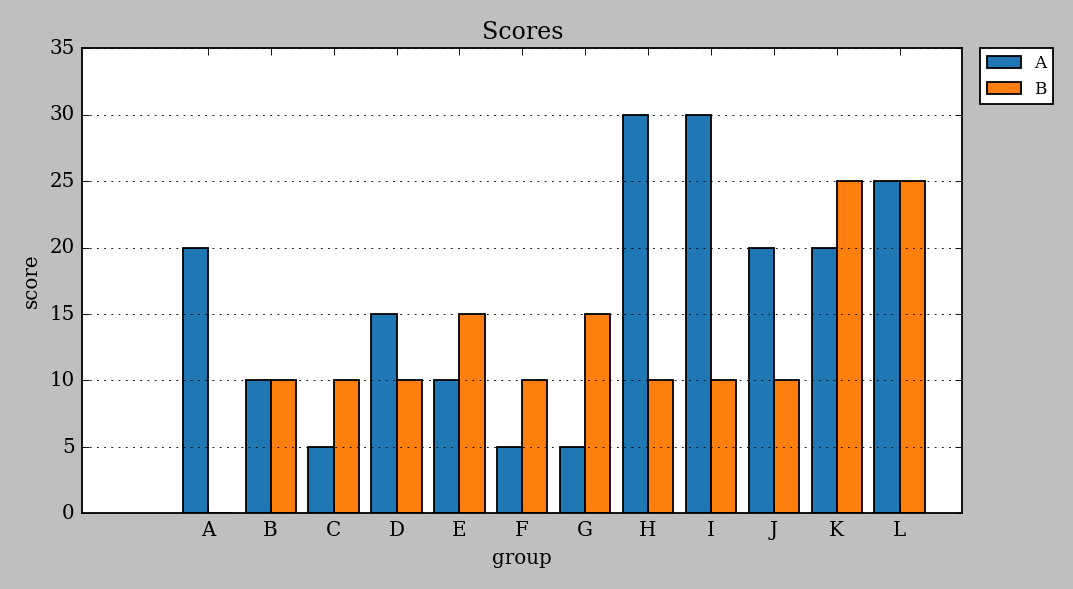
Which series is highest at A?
A
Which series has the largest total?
A
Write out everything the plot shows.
Title: Scores
x-axis: group, ticks A B C D E F G H I J K L
y-axis: score, ticks 0 5 10 15 20 25 30 35
Legend: A, B
Values:
A: 20 10 5 15 10 5 5 30 30 20 20 25
B: 0 10 10 10 15 10 15 10 10 10 25 25
